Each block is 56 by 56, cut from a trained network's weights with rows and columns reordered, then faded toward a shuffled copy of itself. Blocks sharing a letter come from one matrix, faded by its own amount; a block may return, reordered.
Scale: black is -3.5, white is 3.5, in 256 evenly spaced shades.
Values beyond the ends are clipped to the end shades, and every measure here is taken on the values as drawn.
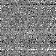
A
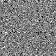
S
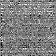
A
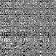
A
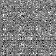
A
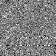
S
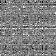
A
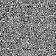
S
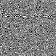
S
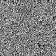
S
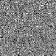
S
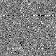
S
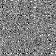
S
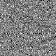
S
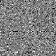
S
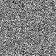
S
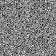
S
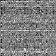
A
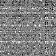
A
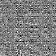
A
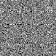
S
